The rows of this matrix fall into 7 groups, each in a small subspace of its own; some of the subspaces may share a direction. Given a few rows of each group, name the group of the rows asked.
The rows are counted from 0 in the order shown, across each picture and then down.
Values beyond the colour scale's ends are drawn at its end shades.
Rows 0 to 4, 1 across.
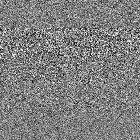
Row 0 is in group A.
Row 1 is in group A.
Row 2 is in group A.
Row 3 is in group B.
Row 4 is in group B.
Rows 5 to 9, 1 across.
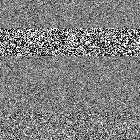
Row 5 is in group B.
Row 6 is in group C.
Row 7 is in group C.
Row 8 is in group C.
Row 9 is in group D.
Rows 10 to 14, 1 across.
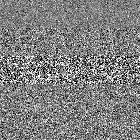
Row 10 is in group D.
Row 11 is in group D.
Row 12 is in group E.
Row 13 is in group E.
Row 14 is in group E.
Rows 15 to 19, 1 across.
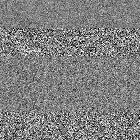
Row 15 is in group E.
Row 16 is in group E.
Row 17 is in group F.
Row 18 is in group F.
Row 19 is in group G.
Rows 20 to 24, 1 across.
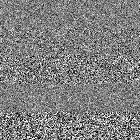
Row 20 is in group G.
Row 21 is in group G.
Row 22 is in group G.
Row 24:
F
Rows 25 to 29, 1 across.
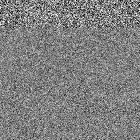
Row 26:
F
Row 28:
D
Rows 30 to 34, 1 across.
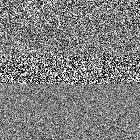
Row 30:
B
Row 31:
E
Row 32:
D
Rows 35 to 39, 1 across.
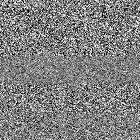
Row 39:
B
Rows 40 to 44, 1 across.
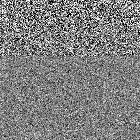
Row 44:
E
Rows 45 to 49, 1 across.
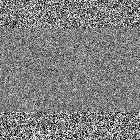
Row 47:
C
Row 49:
E
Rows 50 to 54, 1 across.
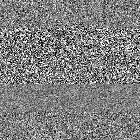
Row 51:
G
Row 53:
E
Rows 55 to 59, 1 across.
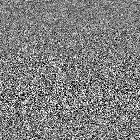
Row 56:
F
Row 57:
A
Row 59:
F
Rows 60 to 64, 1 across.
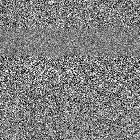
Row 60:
A
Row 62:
G
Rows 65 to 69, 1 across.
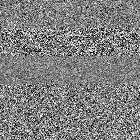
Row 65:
G
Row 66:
E
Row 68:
C
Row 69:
B
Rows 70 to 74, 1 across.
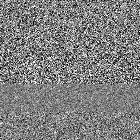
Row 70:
F
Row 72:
B
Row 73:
B
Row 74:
G
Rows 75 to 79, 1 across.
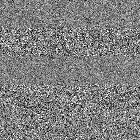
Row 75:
G
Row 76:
D
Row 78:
E
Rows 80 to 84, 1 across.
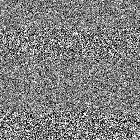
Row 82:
B
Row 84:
E
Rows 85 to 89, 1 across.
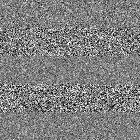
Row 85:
D
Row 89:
F
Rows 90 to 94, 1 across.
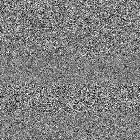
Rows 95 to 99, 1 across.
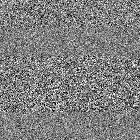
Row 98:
A
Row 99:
D
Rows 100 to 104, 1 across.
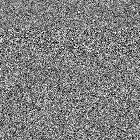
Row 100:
E
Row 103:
F
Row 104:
C
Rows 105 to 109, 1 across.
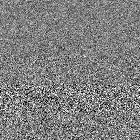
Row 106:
G
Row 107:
A
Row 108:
C
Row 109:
F
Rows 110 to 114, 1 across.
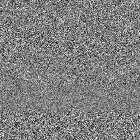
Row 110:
G
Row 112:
E
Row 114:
B
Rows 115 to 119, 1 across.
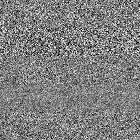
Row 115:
B
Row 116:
G
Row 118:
E
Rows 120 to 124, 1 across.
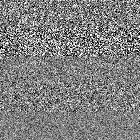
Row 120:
F
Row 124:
G
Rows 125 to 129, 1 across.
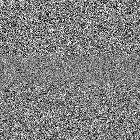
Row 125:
G
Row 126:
A
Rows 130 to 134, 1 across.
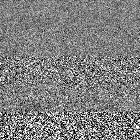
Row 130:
E
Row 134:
G
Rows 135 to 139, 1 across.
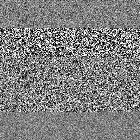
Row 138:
B
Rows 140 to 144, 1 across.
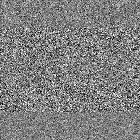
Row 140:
D
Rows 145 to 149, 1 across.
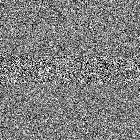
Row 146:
G
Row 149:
E
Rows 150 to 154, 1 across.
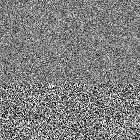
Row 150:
G
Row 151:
E
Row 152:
D
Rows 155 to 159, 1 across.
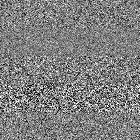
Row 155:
G
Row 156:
C
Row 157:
B
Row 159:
F
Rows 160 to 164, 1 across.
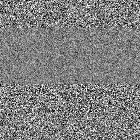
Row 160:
C
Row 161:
A
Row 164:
C
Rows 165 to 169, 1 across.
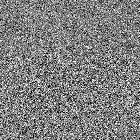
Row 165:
C
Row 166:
G
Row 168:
G
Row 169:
F
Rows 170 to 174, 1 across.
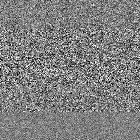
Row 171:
A
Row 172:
C
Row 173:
F
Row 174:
D
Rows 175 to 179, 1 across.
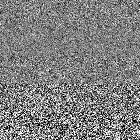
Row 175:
G
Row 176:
A
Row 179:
E
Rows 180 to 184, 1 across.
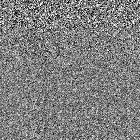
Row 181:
B
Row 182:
F
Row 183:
F
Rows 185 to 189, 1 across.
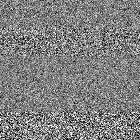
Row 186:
D
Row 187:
F
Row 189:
C
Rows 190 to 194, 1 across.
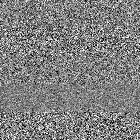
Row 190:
A
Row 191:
E
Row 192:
B
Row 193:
A
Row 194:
G
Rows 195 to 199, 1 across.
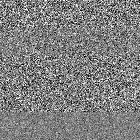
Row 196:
F
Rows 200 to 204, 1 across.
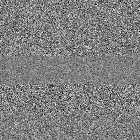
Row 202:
A
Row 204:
B
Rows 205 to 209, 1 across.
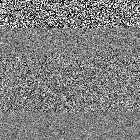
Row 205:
A
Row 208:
G
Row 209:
G
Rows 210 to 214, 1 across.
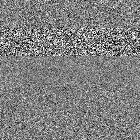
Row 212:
C
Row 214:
G
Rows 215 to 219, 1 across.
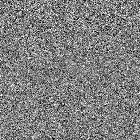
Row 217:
C
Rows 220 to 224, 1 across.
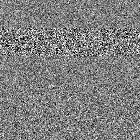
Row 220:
B
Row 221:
D
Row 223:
A
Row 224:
B
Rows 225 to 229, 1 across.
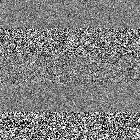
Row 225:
A
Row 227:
A
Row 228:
G
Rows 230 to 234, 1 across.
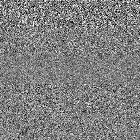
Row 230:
F
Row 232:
C
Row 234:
F
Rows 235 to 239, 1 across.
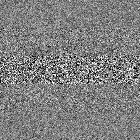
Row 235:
G
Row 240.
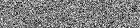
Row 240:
E
